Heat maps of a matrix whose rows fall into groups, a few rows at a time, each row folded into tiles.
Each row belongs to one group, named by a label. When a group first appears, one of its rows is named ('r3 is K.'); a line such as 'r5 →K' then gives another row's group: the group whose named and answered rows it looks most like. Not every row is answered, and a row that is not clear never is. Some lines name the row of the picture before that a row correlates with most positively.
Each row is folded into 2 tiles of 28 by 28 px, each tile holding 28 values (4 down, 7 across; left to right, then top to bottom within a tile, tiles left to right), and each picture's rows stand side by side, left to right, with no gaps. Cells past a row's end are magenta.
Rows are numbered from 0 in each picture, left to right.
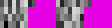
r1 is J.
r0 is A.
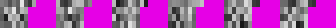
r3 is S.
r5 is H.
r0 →A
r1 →H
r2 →J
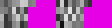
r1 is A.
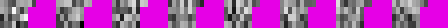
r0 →H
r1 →S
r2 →S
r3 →A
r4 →A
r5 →A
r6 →J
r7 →H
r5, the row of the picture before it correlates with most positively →1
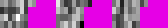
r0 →S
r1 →J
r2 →A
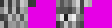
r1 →S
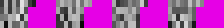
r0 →A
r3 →S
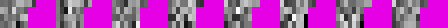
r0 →H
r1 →A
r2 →H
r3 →H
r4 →H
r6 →S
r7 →J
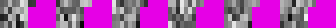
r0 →H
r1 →S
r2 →J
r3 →A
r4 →S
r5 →H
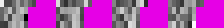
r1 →J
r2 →J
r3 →H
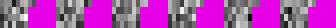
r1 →A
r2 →S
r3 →H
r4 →J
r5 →S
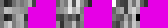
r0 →J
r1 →A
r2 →J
